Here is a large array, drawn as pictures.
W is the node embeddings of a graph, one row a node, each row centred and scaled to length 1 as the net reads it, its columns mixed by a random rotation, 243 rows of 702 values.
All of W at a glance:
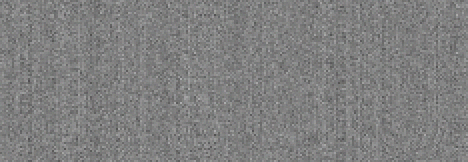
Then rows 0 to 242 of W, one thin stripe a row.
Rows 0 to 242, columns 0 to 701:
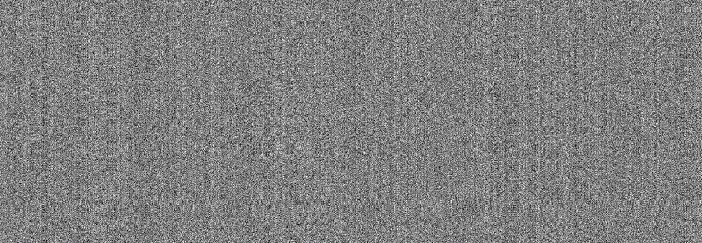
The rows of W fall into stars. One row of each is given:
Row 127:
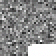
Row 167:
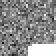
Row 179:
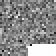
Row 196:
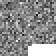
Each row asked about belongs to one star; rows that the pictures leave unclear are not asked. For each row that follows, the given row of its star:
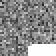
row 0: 167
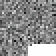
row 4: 179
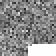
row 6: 179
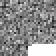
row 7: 167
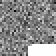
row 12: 127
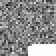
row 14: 196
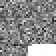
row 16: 167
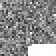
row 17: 127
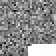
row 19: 127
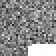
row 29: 167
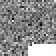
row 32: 179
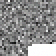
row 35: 196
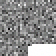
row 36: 127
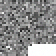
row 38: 179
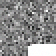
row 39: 127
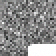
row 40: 127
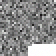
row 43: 179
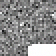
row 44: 127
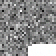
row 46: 179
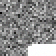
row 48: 167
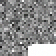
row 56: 167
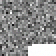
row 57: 127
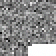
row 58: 196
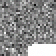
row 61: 167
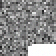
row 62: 127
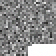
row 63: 196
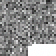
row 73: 196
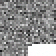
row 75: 179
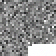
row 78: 179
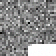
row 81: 196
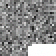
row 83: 196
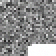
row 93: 196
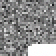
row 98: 167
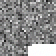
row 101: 196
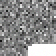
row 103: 167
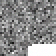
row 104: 196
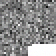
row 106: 196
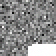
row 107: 167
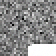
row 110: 127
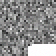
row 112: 127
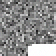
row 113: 127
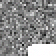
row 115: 196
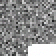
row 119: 167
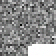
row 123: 167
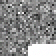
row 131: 167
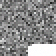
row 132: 127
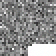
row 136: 196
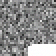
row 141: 167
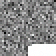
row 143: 127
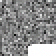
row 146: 127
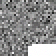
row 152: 196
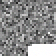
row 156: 127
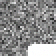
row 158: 167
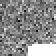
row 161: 167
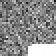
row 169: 167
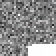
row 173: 179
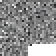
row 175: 179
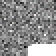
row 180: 167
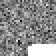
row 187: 196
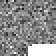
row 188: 127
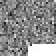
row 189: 179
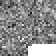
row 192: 127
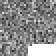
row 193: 179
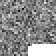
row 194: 127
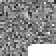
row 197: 127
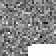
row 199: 196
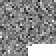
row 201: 179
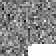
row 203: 179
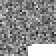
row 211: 196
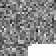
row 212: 167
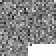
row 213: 179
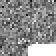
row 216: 167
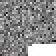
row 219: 196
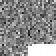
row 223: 179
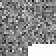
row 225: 196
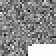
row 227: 196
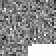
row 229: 167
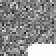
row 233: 167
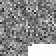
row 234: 179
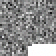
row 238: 196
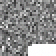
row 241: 127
